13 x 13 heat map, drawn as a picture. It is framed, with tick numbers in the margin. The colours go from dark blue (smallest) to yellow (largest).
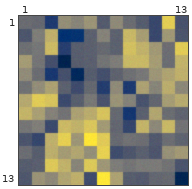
Slope: none. Stripes: none. Average level on the scale: 50%. Odd rows or columns: none.
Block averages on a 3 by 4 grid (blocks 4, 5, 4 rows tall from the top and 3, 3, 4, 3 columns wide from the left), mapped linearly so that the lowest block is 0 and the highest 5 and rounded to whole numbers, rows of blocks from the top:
2033 / 3214 / 2531
